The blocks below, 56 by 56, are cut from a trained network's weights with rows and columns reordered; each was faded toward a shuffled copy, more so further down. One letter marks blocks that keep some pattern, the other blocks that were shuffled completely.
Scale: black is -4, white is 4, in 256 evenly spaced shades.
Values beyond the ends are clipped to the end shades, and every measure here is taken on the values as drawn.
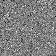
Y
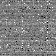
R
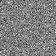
Y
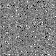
R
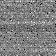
R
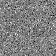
Y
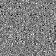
R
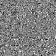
R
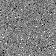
Y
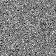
Y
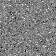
Y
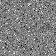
Y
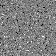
Y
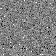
Y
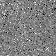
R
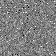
Y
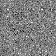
R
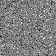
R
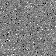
Y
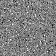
Y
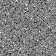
Y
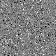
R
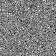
Y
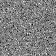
Y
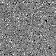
R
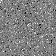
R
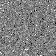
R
